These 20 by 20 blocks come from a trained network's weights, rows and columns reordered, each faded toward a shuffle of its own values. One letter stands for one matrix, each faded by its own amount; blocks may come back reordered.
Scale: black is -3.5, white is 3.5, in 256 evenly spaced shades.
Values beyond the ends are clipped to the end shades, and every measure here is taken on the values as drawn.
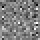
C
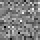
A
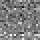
C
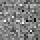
A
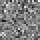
A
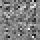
C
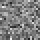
A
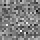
A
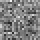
A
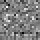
C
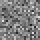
A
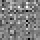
C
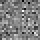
C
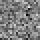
A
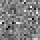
A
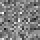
A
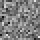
A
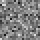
A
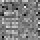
C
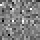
A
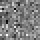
C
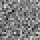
A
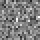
A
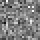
A
